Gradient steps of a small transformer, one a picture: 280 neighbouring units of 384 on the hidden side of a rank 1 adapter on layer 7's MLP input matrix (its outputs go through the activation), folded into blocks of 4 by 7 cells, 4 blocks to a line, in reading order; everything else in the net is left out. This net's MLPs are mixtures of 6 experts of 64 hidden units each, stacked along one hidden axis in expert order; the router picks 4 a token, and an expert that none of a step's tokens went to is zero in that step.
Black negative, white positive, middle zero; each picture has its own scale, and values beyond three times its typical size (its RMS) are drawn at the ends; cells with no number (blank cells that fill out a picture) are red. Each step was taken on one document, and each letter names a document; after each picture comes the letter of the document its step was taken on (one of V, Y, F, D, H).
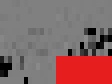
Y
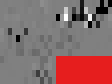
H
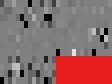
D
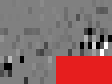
Y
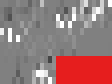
H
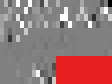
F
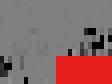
Y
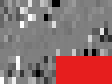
D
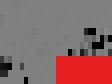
Y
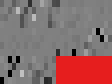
D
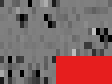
D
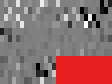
F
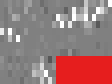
H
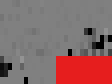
Y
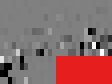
Y
